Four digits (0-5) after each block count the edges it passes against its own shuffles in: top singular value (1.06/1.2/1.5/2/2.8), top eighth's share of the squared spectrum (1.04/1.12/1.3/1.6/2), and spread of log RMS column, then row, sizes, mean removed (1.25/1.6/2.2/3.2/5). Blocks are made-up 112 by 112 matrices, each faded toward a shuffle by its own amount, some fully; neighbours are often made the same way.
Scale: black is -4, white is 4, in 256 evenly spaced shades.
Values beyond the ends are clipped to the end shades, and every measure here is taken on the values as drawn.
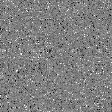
3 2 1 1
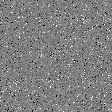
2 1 0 0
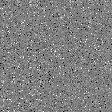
3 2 1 0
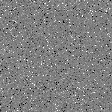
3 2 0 0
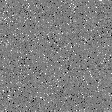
2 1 0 0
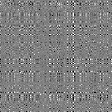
5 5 4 4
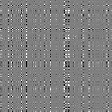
5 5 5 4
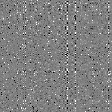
5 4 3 2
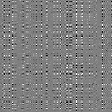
5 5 4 4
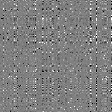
5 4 3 3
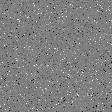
0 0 0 0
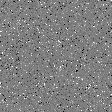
0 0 0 0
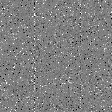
3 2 1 0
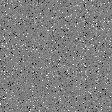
3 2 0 0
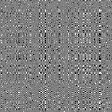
5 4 4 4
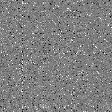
4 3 1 1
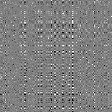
5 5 4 3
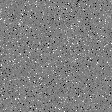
0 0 0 0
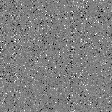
4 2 1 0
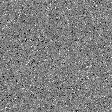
0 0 0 0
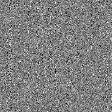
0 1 3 0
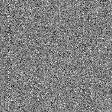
1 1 2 0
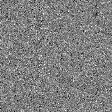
0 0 2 0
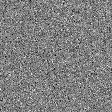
0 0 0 0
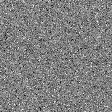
0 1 0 0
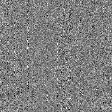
1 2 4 0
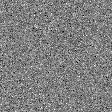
0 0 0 0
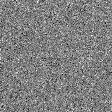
0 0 1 0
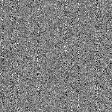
1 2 3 0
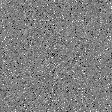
1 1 1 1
